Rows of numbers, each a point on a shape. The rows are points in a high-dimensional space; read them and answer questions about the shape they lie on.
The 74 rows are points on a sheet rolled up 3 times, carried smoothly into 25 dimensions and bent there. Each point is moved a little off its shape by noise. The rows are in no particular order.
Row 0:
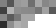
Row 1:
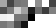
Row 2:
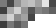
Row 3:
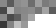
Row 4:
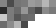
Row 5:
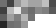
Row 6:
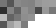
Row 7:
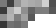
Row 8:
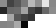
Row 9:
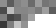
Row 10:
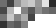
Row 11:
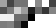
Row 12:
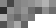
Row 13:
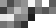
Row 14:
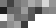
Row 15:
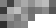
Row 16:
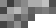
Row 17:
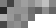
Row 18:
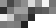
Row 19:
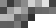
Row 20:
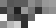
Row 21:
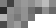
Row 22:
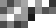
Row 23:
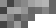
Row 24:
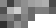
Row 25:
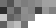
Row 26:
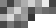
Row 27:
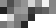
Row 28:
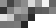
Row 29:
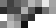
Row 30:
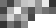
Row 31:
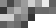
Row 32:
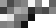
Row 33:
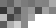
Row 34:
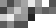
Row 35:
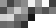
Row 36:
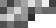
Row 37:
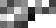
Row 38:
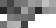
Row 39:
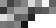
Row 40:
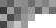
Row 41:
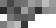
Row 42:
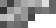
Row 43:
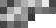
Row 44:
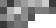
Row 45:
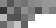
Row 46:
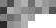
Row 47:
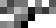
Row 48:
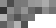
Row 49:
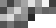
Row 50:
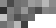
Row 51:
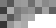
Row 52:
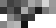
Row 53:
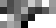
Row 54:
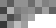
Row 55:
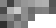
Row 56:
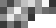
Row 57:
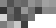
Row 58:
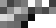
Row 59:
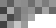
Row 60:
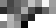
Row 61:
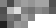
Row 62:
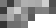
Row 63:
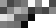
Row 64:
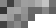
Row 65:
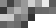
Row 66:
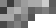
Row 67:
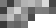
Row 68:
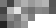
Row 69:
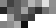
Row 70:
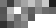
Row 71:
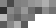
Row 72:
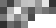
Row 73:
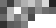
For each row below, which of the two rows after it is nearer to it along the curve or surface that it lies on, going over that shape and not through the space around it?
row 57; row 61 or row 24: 24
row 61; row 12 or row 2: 2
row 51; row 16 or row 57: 57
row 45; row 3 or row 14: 14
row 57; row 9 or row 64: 64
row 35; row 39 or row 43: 43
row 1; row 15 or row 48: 15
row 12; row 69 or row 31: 31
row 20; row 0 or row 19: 0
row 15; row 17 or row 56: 17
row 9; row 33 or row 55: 33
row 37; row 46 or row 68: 68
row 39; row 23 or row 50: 23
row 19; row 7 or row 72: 7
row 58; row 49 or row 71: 49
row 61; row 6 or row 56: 56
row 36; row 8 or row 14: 8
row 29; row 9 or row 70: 9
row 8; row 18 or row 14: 18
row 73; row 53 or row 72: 72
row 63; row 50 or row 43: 43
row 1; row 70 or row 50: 70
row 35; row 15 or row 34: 34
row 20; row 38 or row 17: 38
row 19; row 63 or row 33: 63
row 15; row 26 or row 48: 26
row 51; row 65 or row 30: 30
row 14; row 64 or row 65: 64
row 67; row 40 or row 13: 13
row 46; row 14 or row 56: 56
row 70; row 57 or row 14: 57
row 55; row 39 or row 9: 39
